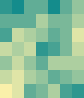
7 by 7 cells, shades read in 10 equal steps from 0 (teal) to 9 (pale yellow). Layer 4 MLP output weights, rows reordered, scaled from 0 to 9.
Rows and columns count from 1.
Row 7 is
9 8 3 4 6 2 1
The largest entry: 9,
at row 7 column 1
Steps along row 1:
down up same down up up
